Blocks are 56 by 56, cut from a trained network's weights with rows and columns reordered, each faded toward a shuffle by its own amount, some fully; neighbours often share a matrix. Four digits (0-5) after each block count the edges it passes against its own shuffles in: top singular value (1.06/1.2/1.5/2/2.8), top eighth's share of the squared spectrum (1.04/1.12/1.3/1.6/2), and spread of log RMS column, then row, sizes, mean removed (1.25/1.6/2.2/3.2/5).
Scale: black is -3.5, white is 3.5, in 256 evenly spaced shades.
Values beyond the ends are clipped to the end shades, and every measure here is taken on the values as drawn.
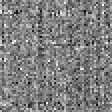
3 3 0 2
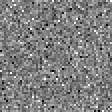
0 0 0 0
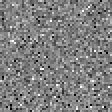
0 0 0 0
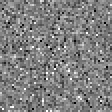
0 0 0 0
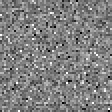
0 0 0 0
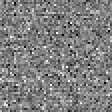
2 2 1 0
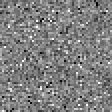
0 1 0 0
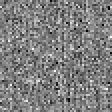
2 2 0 1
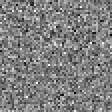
1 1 0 0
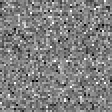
0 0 0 0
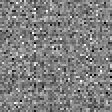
2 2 1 0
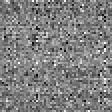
2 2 2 0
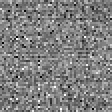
2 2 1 0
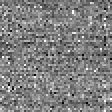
2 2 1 0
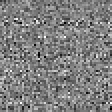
3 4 2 2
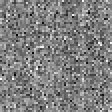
1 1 0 0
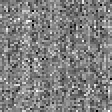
3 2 0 1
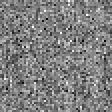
1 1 0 1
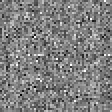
1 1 0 1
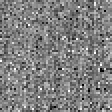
2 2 0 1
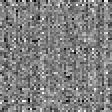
3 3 0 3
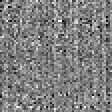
3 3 1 2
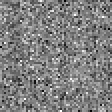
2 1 0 0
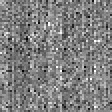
3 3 1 2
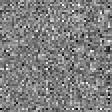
3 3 2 2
